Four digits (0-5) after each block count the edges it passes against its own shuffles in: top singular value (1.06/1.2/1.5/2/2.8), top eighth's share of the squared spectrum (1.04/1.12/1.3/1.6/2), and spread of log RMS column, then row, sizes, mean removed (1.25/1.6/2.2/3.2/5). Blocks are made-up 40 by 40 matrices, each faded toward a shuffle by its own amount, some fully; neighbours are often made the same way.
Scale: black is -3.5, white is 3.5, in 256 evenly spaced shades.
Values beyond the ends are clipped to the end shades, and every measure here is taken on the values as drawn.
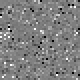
0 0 0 0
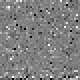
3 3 1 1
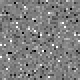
0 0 0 0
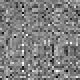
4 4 2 1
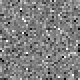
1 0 0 0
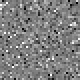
1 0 0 0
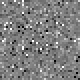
2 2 1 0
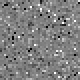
1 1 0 0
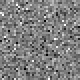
0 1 0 0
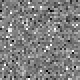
0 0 0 0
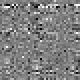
4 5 2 3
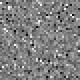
0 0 0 0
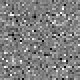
3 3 1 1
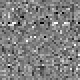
3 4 1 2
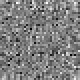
3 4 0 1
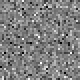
2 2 0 1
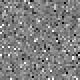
0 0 0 0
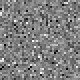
1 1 0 0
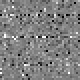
3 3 0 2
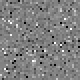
0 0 0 0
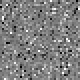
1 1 0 0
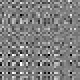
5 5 3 3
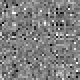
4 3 1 2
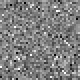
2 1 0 0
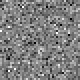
0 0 0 0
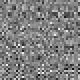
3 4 2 2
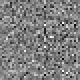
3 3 2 0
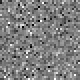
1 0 0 0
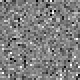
1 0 0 1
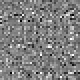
3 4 1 2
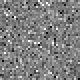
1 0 0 0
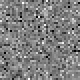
1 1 0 0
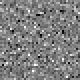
2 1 0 0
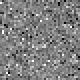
1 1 0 0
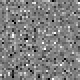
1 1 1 0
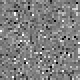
1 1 0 0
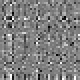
4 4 3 2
